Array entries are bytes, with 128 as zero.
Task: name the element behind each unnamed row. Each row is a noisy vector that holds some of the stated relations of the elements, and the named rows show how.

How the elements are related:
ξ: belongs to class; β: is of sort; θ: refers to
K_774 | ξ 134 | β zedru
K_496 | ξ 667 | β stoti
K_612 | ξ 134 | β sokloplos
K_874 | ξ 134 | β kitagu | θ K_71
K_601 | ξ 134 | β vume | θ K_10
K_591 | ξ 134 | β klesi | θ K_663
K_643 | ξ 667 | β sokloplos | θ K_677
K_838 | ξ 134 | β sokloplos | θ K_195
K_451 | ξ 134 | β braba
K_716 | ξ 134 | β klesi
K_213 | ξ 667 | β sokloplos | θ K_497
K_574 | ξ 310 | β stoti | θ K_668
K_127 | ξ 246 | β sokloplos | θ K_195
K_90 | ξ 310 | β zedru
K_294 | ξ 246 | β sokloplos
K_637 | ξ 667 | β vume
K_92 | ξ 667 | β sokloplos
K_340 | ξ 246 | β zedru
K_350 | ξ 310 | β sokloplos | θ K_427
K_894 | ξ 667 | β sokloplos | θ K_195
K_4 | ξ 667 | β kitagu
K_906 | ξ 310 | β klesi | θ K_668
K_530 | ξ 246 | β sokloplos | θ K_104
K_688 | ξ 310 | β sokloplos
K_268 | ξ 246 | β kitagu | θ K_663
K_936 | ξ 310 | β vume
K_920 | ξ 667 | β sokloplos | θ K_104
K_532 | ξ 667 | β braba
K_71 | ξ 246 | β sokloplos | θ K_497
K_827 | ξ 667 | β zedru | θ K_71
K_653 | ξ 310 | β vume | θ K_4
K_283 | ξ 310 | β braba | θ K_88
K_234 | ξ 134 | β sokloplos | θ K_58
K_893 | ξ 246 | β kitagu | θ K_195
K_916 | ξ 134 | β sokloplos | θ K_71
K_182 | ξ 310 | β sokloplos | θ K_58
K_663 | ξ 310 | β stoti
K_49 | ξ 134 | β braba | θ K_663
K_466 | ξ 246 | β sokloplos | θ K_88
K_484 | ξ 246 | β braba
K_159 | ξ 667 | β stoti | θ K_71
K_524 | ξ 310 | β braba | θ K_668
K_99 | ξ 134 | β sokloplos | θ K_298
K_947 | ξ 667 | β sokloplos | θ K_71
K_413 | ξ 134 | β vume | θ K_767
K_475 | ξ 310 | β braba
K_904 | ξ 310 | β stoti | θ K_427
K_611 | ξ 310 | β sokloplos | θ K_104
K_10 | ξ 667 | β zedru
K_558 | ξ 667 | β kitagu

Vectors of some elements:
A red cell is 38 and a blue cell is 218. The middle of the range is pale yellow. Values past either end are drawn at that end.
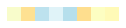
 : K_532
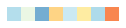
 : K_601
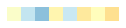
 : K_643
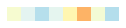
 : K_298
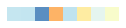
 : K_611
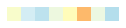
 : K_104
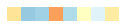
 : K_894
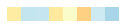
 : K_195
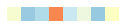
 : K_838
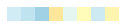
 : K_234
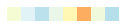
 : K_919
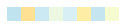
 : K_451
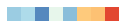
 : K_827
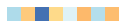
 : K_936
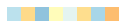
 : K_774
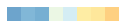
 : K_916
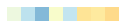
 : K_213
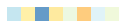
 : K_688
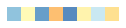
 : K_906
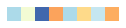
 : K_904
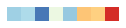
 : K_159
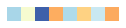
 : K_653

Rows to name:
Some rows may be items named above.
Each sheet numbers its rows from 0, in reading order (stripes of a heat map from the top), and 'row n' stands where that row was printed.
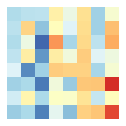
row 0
K_466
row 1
K_774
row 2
K_574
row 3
K_688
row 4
K_268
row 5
K_159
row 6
K_612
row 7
K_827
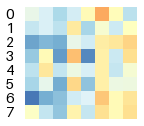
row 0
K_497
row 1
K_49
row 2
K_916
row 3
K_906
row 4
K_451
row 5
K_283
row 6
K_71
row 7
K_643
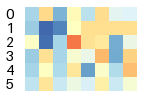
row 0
K_475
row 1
K_874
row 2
K_893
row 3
K_340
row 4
K_591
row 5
K_451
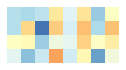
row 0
K_530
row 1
K_663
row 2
K_92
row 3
K_127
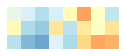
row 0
K_497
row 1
K_920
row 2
K_947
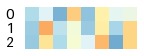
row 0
K_524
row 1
K_716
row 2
K_340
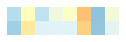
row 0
K_294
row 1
K_484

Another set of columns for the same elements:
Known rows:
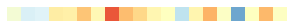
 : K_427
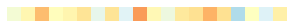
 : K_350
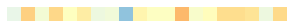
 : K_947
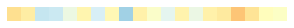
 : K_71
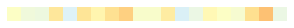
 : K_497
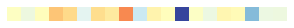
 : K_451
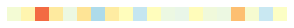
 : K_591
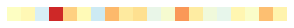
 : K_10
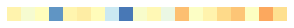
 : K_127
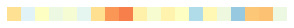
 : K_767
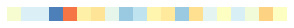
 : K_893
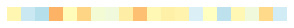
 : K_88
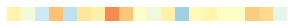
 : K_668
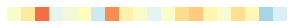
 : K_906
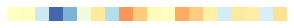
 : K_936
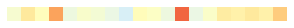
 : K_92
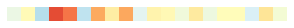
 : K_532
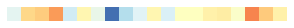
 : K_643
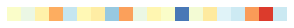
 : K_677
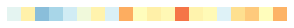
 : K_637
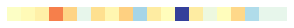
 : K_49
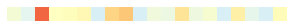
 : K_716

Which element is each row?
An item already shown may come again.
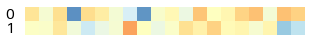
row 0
K_127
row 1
K_574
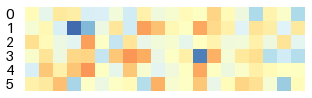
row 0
K_663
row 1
K_936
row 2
K_340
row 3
K_524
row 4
K_827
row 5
K_611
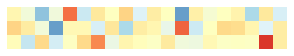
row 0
K_484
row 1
K_530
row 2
K_195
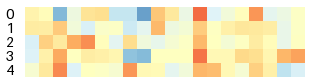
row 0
K_466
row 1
K_688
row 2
K_827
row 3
K_894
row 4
K_906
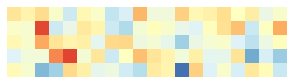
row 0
K_688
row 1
K_838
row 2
K_774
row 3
K_283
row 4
K_268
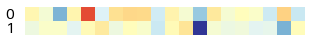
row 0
K_484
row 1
K_874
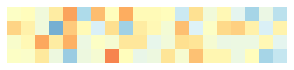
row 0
K_475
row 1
K_530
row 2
K_90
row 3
K_574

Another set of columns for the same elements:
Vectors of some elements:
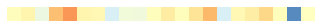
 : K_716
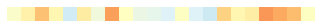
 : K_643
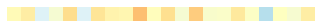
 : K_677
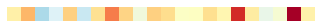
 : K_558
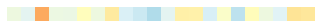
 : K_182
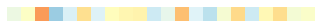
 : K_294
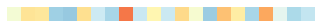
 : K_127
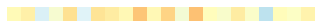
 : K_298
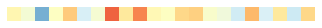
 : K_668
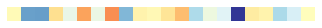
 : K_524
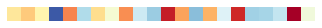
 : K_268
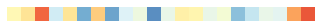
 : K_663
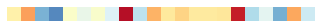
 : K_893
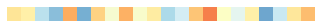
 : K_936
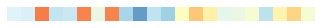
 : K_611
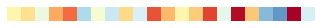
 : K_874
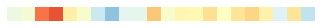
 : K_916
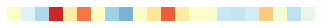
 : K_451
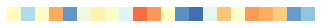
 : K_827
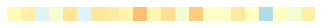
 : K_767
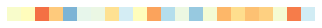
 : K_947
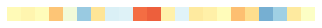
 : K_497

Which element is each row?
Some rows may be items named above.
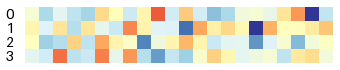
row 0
K_340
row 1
K_574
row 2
K_283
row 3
K_611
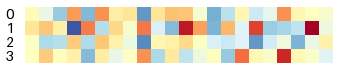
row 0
K_532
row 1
K_268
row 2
K_475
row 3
K_894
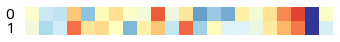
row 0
K_10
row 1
K_774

